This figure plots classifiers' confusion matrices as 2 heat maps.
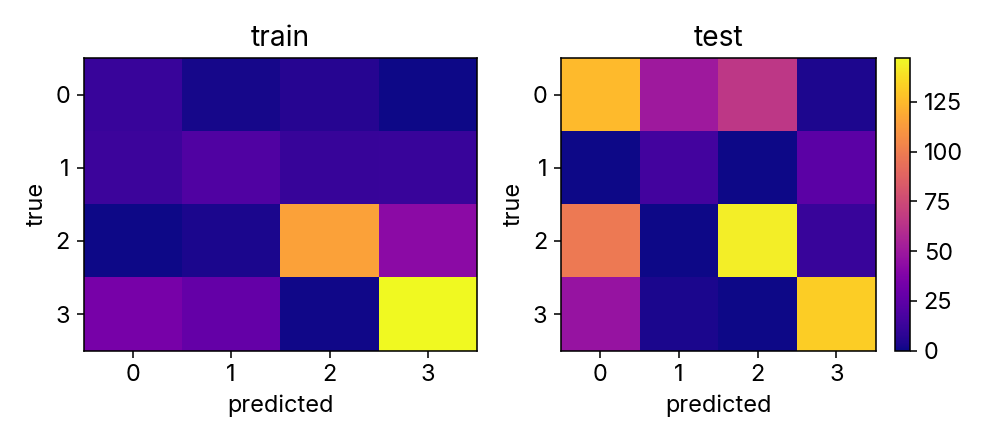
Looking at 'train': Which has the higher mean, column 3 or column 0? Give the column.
3
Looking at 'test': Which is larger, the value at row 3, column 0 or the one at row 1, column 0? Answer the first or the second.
the first
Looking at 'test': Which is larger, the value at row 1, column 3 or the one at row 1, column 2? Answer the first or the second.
the first
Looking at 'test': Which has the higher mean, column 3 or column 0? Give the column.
0
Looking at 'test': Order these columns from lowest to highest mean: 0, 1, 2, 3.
1, 3, 2, 0
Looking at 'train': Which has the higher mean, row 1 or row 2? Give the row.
2
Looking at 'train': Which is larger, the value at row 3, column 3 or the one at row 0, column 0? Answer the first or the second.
the first
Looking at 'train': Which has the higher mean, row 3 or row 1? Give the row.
3
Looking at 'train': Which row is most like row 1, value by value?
0
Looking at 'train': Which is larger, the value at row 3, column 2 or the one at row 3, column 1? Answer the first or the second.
the second
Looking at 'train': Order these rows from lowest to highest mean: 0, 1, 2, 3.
0, 1, 2, 3
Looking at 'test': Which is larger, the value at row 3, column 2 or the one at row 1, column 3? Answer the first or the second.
the second
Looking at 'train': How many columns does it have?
4
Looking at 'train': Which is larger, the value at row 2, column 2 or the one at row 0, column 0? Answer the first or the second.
the first
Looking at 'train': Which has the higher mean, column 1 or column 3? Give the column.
3
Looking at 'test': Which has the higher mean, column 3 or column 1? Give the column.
3
